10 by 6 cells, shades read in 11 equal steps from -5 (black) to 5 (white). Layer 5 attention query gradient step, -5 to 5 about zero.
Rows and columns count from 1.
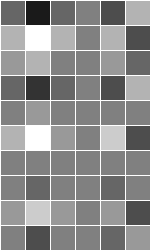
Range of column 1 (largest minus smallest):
3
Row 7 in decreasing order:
0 0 0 0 0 0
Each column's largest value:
2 5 2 0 3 2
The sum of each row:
-6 9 3 -5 1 9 0 -2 4 -2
